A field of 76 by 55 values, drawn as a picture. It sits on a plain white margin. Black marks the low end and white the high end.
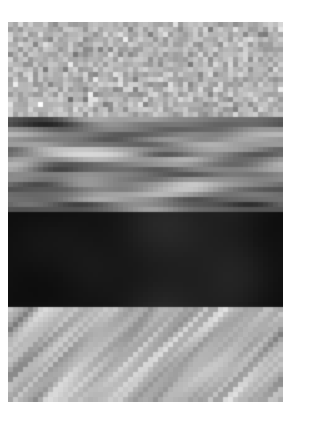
It is made of 4 by 1 panels. Panel 1,1: high, fine-grained. Panel 2,1: middling, streaked across, strong in contrast. Panel 3,1: very low, smooth, faint in contrast. Panel 4,1: high, slanting up to the right.
